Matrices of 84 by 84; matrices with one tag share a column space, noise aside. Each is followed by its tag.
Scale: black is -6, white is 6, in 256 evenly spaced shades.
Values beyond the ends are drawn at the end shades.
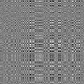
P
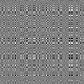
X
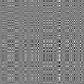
P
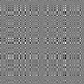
X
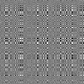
X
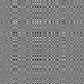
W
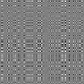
P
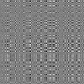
P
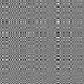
W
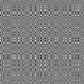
X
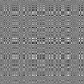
X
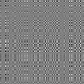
P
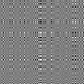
W
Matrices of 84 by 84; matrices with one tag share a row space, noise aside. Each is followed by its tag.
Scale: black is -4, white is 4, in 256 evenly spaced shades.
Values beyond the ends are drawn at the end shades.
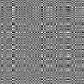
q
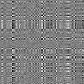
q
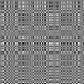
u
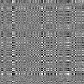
q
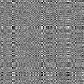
q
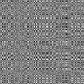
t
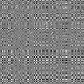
t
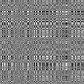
t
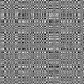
u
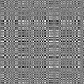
u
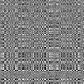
u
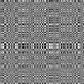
u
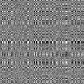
t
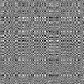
u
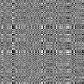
q
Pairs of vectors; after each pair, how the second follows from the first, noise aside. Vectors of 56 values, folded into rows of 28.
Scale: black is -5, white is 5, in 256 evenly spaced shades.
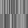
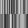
scaled up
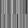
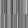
negated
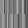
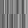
negated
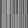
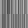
negated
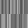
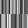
scaled up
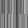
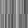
negated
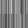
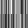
scaled up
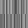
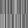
negated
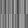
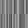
negated
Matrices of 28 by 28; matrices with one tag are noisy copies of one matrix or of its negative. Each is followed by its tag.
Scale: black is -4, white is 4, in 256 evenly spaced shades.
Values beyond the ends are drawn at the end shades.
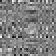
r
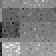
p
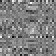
r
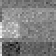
p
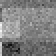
p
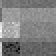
p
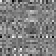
r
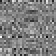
r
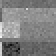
p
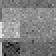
p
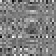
r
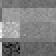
p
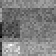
p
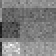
p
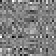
r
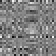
r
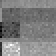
p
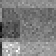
p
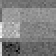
p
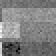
p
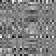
r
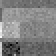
p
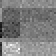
p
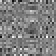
r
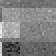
p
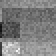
p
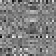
r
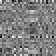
r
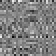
r
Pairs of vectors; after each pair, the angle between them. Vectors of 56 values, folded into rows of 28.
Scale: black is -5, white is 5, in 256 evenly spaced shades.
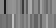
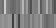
nearly opposite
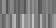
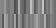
orthogonal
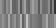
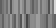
nearly opposite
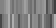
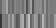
partly aligned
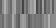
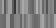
partly opposed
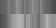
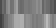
nearly parallel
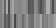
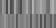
partly opposed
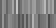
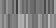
nearly opposite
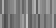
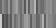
partly aligned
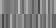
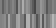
orthogonal
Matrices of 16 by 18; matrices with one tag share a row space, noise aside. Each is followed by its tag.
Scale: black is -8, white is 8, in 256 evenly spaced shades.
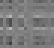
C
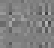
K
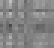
C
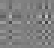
K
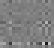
K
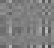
K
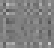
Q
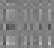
Q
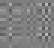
K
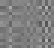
K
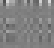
Q
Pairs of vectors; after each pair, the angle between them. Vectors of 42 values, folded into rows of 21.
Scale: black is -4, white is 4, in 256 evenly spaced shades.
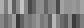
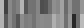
partly aligned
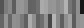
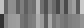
partly opposed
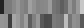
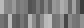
nearly opposite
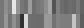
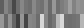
partly opposed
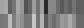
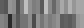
nearly opposite
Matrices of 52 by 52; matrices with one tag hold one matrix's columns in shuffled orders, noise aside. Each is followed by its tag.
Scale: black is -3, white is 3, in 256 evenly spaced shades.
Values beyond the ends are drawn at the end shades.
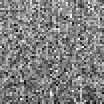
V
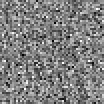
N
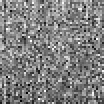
V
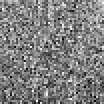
V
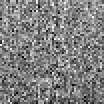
V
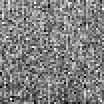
V
